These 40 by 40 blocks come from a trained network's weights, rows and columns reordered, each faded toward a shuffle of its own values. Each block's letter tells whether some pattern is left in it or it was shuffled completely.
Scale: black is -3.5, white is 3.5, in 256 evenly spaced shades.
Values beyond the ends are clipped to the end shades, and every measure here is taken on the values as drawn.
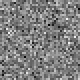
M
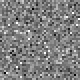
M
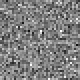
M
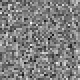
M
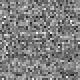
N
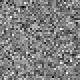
M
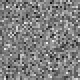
M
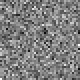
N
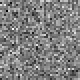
M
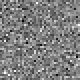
M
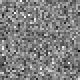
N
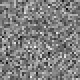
M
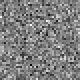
N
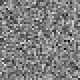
M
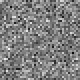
M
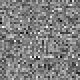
N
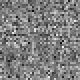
N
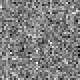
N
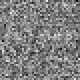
N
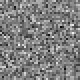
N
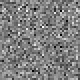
N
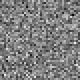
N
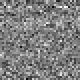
N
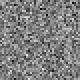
M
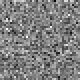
N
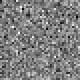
M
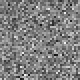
N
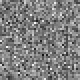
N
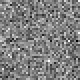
M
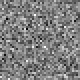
M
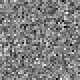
M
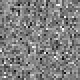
N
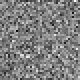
N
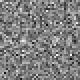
N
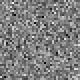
M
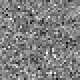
M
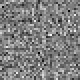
N
